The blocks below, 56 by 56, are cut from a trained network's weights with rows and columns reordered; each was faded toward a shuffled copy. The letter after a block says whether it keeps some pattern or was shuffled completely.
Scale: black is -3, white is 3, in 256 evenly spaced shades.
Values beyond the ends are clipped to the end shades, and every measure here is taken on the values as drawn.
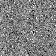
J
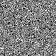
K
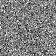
K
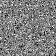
K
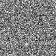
J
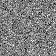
K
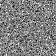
K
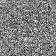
J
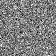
K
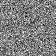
K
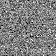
J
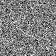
K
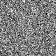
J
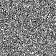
K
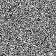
K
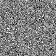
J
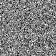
J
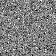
K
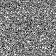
J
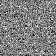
J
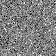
K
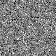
K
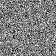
K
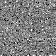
J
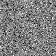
K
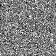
K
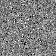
J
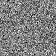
J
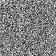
K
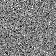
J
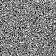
J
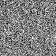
J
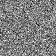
K
